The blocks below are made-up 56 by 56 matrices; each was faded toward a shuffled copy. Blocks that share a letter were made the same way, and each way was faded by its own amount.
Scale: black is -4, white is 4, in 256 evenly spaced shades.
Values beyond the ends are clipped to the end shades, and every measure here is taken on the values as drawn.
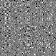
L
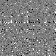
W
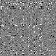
W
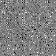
L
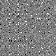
L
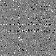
W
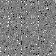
L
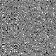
L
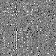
L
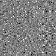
L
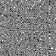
L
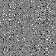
L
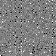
L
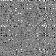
W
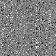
L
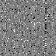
L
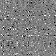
W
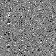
L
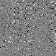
W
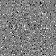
L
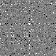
W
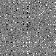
W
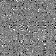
L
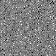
L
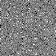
L
